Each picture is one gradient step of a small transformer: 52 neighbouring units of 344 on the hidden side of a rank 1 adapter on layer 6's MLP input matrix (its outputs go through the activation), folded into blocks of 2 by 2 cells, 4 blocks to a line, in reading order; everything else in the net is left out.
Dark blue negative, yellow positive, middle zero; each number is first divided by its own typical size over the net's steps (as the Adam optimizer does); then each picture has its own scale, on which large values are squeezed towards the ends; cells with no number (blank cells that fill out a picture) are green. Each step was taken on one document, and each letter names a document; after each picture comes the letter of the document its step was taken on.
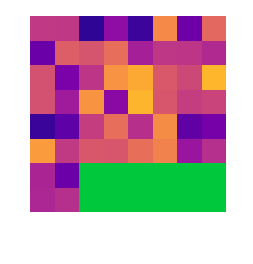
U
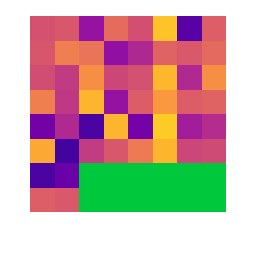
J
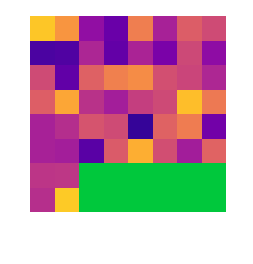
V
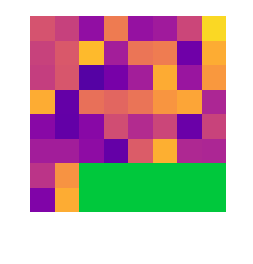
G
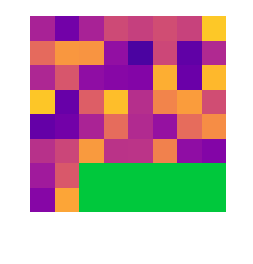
G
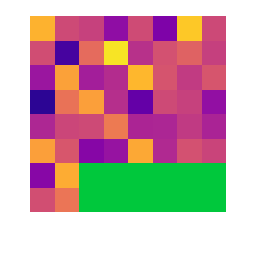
V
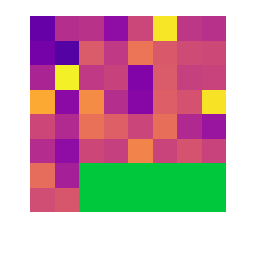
V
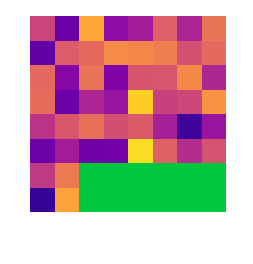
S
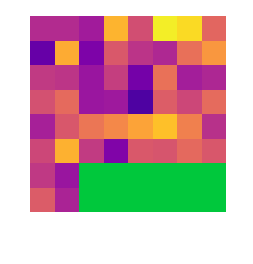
U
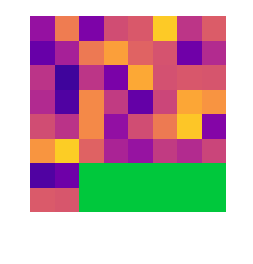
V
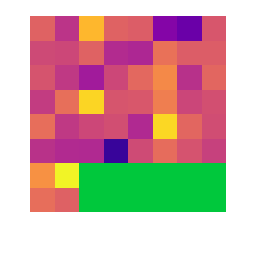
U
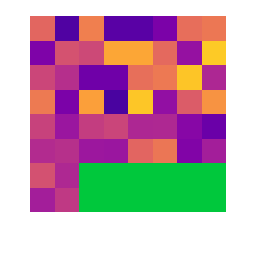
S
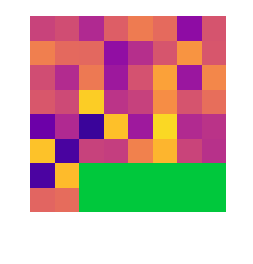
J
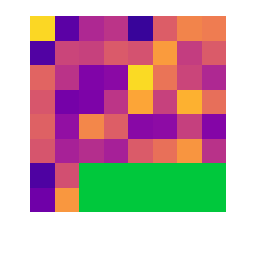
S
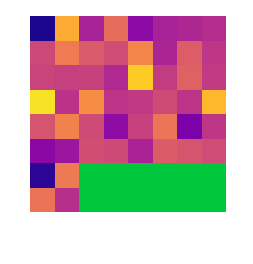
V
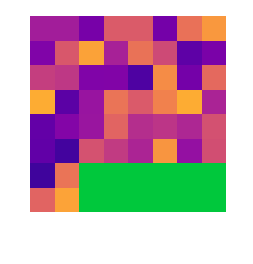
G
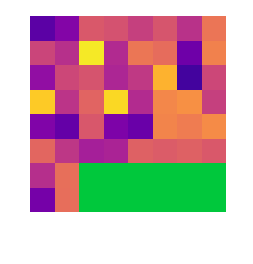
G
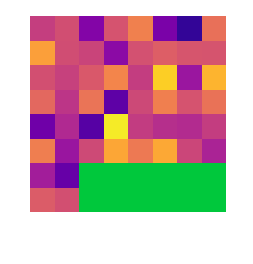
J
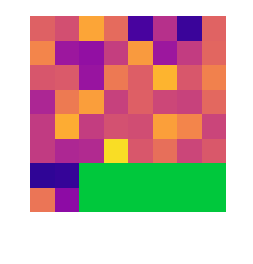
U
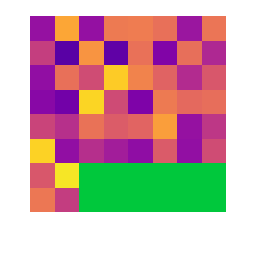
V
